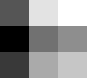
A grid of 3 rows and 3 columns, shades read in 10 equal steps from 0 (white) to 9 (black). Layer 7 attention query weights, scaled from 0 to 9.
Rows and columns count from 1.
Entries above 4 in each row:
1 2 1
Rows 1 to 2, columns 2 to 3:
1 0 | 5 4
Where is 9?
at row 2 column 1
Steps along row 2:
down down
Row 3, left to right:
7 3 2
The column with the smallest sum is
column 3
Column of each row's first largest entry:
1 1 1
